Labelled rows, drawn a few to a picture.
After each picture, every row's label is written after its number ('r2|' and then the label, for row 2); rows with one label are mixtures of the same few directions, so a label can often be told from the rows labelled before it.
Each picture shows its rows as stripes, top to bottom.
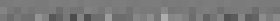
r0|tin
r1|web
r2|tin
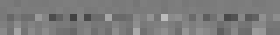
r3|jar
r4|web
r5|tin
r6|jar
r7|jar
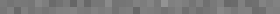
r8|tin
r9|jar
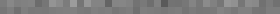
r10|tin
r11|jar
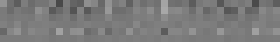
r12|web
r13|tin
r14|tin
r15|jar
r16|web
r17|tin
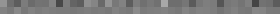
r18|web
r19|jar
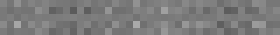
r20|jar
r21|tin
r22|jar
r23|jar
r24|tin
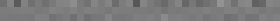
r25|jar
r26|tin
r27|tin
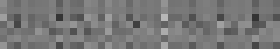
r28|web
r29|web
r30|web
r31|jar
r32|tin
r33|web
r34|web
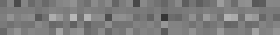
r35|jar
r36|tin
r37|tin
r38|tin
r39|web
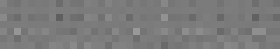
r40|web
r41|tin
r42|web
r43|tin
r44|jar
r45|jar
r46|tin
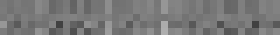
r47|tin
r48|tin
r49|jar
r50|web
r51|tin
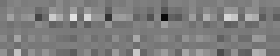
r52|web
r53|tin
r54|tin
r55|tin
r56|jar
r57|jar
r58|jar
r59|jar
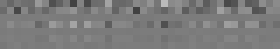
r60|tin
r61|jar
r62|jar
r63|tin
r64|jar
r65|tin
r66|web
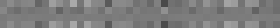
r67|tin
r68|web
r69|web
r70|tin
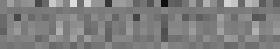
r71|tin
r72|web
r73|jar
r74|web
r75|web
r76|tin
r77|tin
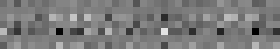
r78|jar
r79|tin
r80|tin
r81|jar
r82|web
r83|jar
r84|web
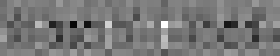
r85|web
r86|jar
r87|jar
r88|tin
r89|web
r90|web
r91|tin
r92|tin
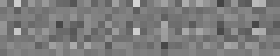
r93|jar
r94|jar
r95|tin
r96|web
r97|jar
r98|tin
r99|tin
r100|web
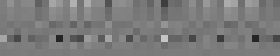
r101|tin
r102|tin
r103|tin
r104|tin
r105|jar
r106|web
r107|tin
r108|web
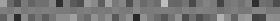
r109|web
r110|jar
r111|jar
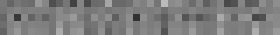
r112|tin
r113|web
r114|jar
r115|web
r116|web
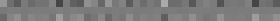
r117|web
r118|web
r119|web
